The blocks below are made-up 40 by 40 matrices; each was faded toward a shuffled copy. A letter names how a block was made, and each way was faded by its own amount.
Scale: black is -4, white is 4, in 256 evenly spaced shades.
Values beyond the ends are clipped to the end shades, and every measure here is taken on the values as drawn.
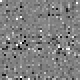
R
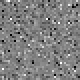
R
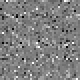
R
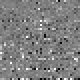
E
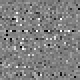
E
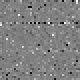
R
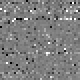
R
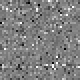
R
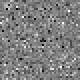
R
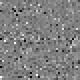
R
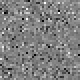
R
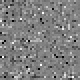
R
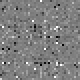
R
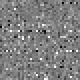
R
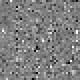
R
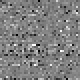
E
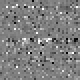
E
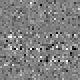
E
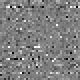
E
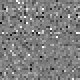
R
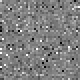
R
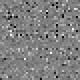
R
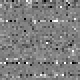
E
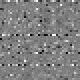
E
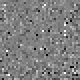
R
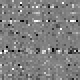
E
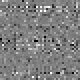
E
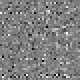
E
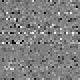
E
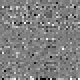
E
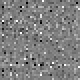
R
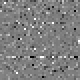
R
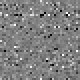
R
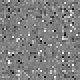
R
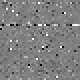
R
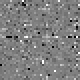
R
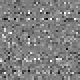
E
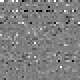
E
